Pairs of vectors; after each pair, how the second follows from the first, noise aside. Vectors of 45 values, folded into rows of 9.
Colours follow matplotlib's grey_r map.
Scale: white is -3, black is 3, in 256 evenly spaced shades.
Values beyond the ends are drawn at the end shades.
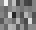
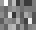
copied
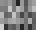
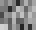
sign-scrambled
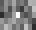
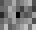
sign-scrambled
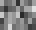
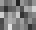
copied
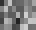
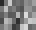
copied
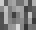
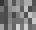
sign-scrambled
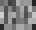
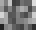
sign-scrambled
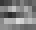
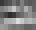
copied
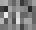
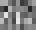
copied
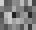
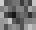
sign-scrambled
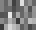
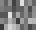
copied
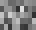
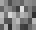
copied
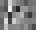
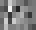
copied
